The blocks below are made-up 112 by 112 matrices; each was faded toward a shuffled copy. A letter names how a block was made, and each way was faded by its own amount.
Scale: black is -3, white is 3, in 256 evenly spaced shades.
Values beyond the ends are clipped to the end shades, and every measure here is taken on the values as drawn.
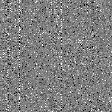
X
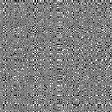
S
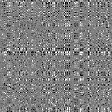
S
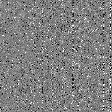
X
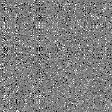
X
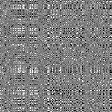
S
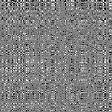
S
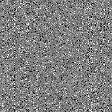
X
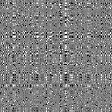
S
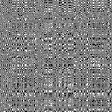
S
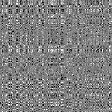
S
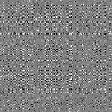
S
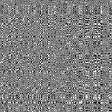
S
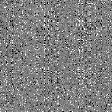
X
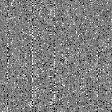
X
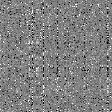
X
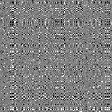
S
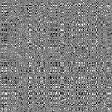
S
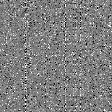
X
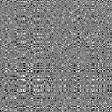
S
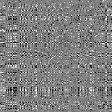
S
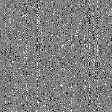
X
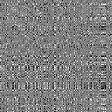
S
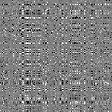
S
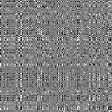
S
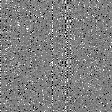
X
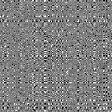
S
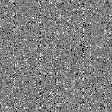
X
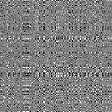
S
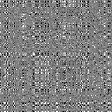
S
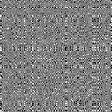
S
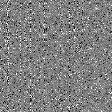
X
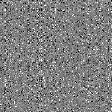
X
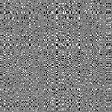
S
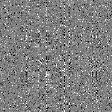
X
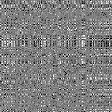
S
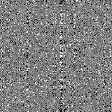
X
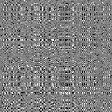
S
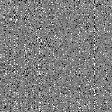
X
